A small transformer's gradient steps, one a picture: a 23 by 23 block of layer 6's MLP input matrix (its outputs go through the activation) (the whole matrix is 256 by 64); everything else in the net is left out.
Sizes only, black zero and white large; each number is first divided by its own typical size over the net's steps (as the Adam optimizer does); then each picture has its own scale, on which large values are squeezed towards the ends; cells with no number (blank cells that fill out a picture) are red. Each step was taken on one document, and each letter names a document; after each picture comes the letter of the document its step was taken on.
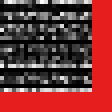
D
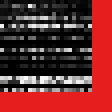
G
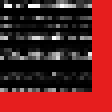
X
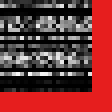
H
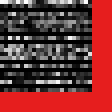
H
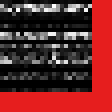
X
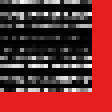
D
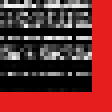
H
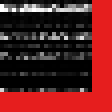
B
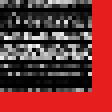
H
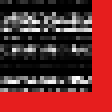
G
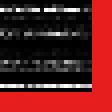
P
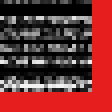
G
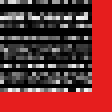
D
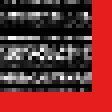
H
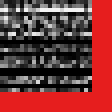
G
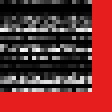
G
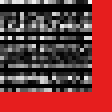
D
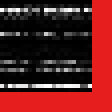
P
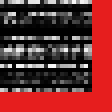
D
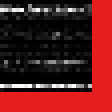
P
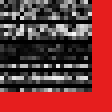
D
